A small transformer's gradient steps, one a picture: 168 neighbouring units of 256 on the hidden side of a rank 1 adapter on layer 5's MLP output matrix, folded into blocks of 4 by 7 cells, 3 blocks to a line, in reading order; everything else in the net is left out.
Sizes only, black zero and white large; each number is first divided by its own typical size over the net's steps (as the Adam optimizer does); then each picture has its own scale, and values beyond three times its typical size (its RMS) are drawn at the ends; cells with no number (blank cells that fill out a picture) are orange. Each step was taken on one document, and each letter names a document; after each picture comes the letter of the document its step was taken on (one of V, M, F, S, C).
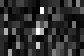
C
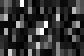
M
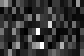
C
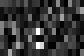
C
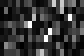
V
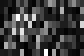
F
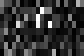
C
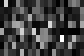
F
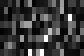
V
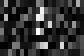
C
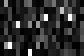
V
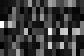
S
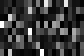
S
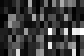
S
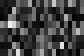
S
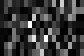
V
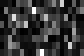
V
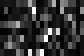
V
